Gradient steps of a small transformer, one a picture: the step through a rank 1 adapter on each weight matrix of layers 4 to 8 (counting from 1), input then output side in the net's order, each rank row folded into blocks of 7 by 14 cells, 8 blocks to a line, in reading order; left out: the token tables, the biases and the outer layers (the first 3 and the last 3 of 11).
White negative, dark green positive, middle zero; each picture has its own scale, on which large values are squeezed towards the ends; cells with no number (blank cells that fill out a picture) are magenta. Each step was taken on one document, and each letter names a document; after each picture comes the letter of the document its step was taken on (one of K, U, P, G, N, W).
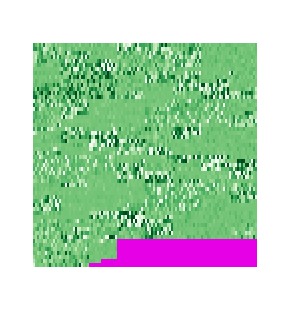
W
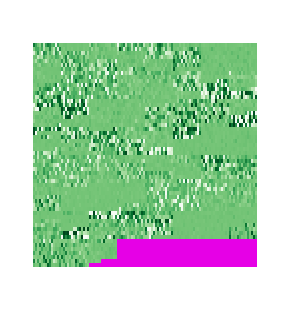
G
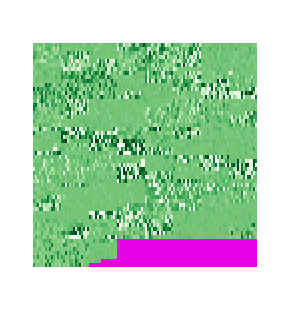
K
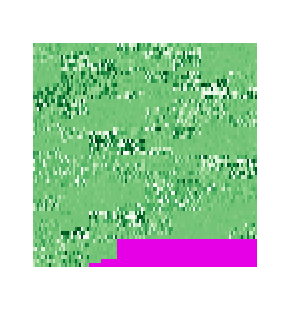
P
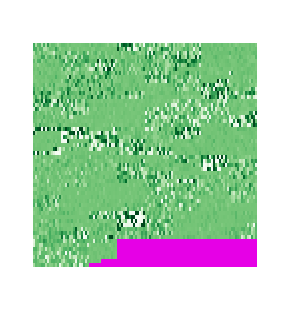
W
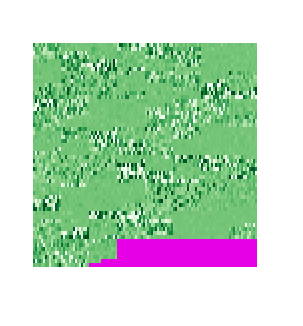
G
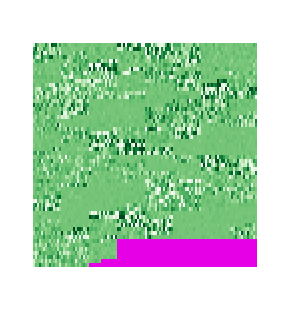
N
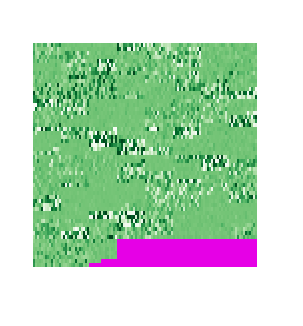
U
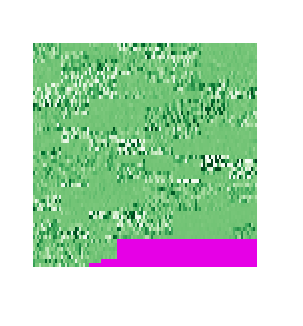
N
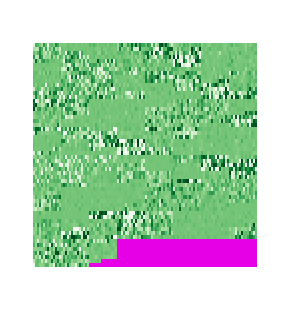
U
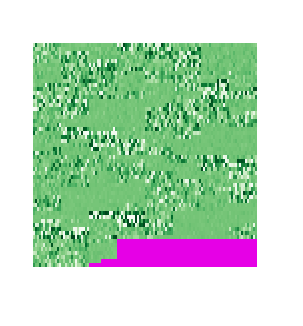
N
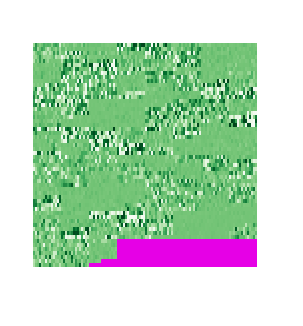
N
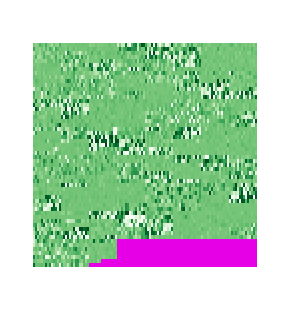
W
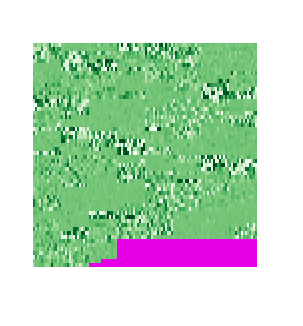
U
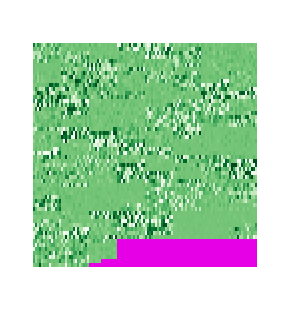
G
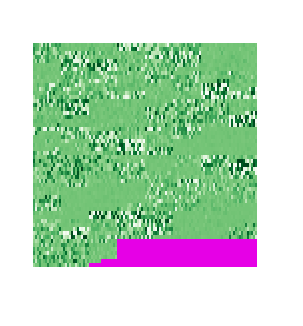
G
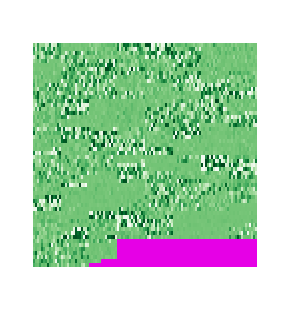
N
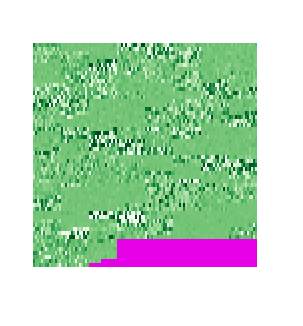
N
